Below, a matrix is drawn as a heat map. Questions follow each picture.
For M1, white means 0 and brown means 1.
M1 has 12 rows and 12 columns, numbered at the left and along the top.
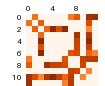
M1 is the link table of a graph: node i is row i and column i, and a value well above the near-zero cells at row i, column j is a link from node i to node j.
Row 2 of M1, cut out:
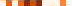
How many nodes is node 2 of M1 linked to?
6
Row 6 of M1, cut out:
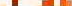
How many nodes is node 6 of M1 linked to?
5
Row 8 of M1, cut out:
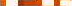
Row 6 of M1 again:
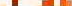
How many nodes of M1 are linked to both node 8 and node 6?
0
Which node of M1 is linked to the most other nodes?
node 10
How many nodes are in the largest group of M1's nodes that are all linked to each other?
3
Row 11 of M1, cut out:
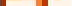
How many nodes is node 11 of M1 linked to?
3
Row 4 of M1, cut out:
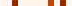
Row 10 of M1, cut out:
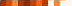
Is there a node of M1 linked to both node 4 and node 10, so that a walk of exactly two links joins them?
yes
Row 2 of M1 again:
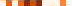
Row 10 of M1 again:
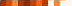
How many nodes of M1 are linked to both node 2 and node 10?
5
